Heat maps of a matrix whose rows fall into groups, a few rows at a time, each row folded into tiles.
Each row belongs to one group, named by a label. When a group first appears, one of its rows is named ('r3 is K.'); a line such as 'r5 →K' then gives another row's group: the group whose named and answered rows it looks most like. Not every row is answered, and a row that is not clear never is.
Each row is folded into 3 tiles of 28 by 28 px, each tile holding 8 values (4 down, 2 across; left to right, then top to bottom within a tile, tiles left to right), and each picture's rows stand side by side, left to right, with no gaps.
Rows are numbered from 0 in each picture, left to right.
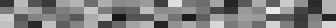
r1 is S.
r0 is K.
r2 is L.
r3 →L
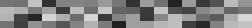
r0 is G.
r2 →K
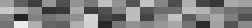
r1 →K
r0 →L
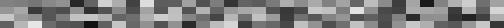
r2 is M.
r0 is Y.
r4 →L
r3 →S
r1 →Y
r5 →S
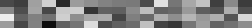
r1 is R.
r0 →M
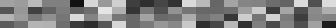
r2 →S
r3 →M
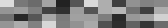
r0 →L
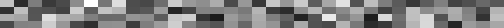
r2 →R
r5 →K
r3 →S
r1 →L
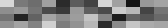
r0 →L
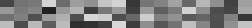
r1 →Y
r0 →M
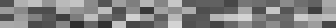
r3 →G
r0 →S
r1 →G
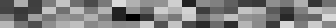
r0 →K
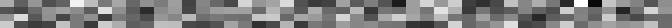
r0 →R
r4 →G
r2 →R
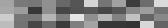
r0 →G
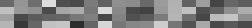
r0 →M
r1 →L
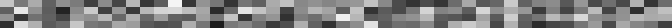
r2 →L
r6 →G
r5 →M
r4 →Y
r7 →M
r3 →S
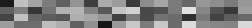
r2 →L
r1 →K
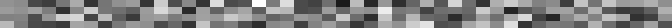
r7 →S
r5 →R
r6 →R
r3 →L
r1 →M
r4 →K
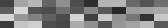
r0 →Y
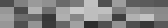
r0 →M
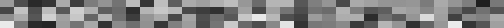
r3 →Y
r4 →S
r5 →Y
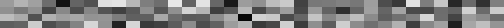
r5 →K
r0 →Y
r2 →L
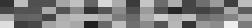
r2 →R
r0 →K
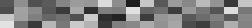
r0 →K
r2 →R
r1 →K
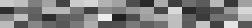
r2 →M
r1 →R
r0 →R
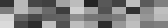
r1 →M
